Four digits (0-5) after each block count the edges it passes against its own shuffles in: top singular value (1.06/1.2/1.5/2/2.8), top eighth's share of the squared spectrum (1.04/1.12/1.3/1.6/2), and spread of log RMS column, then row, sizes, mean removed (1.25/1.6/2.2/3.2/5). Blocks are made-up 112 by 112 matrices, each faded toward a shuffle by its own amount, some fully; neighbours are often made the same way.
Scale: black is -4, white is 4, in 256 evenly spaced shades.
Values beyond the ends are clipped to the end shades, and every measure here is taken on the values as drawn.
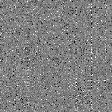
4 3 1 1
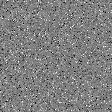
2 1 0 0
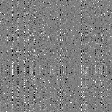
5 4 3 2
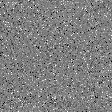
3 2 0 0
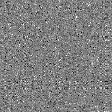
4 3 2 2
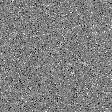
1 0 0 0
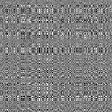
5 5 4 4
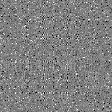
4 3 2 2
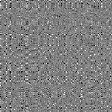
5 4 3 3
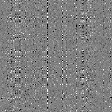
5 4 3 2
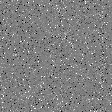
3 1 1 0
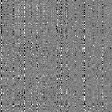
5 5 3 2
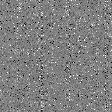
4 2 2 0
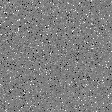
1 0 0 0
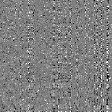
4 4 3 2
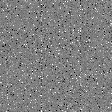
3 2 1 0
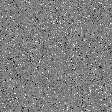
2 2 1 0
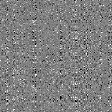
4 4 3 2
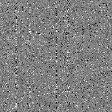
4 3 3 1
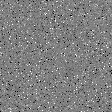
0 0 0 0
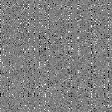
4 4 3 2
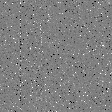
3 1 0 0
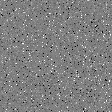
1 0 0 0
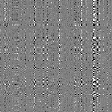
5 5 4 3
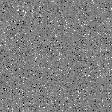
3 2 1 1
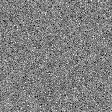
2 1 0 0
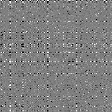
5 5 3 3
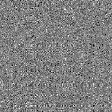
4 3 2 2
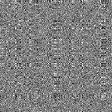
5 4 3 3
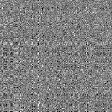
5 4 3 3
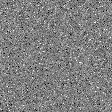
2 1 0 0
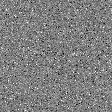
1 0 0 0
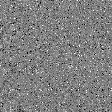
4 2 1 1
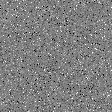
0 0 0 0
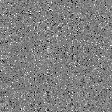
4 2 1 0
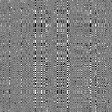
5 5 4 3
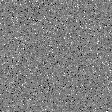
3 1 0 0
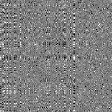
5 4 3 3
